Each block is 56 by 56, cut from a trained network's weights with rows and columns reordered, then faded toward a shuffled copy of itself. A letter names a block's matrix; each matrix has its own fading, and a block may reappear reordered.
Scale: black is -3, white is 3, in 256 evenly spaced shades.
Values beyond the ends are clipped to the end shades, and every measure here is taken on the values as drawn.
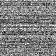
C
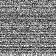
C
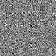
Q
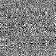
Q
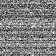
C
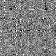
Q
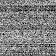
C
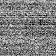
C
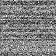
C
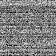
C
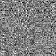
Q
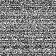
C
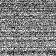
C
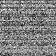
C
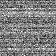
C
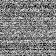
C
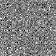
Q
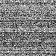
C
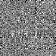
Q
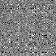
Q
